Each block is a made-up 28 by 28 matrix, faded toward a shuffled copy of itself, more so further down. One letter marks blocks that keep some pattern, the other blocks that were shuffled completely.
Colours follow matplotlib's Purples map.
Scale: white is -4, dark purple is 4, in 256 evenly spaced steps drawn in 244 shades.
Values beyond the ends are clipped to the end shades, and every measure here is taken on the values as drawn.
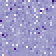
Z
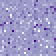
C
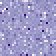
Z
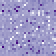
C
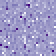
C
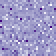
C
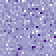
Z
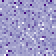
Z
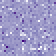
C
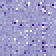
C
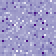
Z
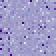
C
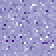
Z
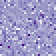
Z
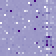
C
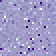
Z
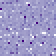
Z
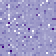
C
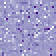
C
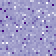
Z
